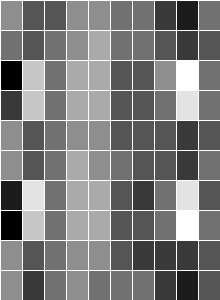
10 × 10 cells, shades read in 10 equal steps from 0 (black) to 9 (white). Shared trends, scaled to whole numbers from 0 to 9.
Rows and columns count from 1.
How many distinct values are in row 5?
4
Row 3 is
0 7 4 6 6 3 3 5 9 4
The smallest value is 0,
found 2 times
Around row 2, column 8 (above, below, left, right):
2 5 4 2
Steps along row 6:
down up up down down down same down up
